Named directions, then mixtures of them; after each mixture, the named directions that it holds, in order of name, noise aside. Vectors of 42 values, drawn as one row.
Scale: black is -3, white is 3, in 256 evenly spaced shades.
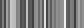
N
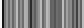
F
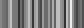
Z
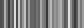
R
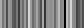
N, Z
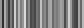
F, R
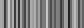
R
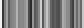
F, Z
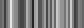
N, Z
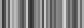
F, N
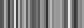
R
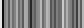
F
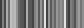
N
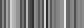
N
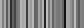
N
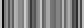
F, R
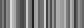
N, Z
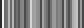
F, R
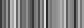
N, R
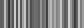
R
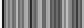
F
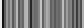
F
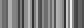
Z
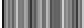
F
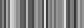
N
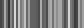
R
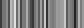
N, R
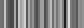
N, R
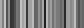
N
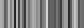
R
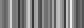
Z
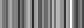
Z
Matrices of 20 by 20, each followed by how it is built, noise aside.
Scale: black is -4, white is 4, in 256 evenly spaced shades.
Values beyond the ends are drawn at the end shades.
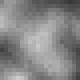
smooth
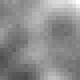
smooth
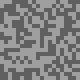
noise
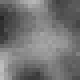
smooth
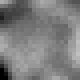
smooth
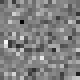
noise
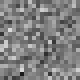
noise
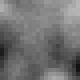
smooth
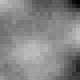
smooth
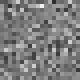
noise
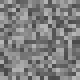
noise
